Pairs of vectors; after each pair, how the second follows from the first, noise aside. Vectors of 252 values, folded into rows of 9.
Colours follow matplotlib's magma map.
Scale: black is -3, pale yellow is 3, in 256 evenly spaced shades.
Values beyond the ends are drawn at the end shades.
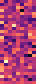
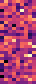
negated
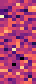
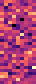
reversed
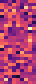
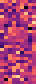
negated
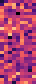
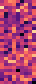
reversed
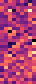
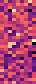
negated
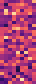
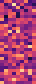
reversed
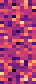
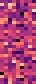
reversed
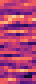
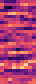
reversed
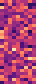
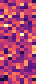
reversed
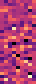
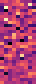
reversed
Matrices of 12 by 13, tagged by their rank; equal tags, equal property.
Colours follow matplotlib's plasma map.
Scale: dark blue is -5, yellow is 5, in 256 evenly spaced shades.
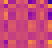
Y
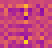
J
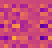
J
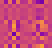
J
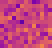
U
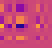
Y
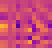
J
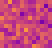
U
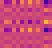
Y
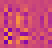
J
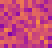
U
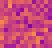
U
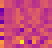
J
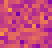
U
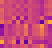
J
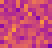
U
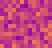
U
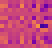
J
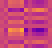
Y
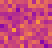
U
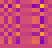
Y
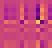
Y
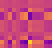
Y
